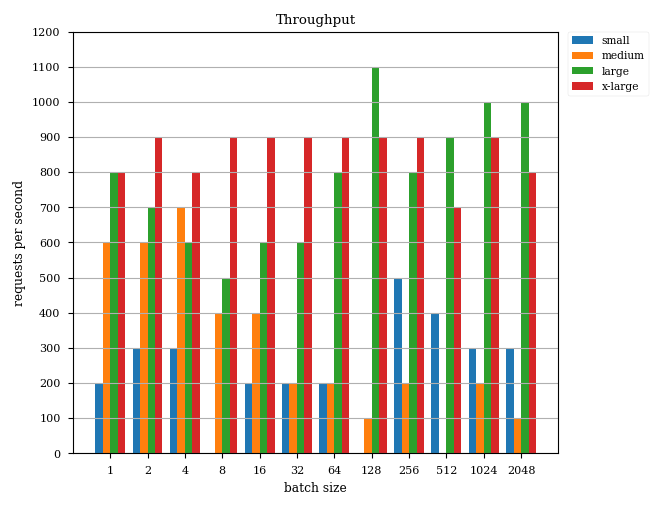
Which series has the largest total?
x-large
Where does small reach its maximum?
256
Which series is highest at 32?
x-large
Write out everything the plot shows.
Title: Throughput
x-axis: batch size, ticks 1 2 4 8 16 32 64 128 256 512 1024 2048
y-axis: requests per second, ticks 0 100 200 300 400 500 600 700 800 900 1000 1100 1200
Legend: small, medium, large, x-large
Values:
small: 200 300 300 0 200 200 200 0 500 400 300 300
medium: 600 600 700 400 400 200 200 100 200 0 200 100
large: 800 700 600 500 600 600 800 1100 800 900 1000 1000
x-large: 800 900 800 900 900 900 900 900 900 700 900 800
